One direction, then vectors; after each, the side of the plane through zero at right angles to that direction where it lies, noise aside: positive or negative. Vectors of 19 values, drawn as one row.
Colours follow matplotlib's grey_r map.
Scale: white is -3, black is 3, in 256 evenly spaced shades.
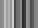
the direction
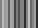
positive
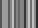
positive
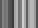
negative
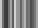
negative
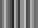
negative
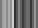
positive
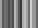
negative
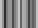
negative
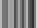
positive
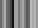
negative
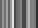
positive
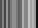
negative
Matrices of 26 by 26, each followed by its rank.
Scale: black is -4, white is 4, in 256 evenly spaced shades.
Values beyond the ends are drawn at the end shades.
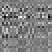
three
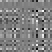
two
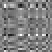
two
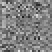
five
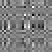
two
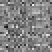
five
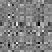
three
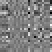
three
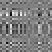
two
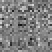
five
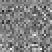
five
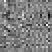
five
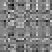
three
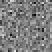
five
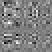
three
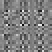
two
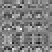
three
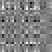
two
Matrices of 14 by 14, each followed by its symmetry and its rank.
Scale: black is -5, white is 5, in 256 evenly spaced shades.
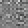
neither, rank three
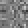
neither, rank three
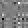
antisymmetric, rank two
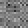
neither, rank three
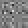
antisymmetric, rank two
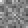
symmetric, rank three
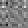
antisymmetric, rank two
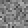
neither, full rank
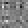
antisymmetric, rank two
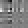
antisymmetric, rank two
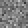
neither, full rank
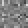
neither, rank three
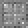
symmetric, rank three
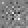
symmetric, rank three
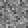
neither, full rank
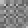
symmetric, rank three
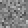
neither, full rank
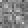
symmetric, rank three
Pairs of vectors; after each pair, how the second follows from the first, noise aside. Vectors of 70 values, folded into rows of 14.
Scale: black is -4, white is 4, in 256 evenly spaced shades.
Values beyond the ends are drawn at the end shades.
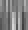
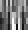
scaled up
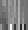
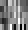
scaled up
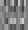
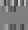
partly zeroed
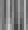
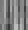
negated
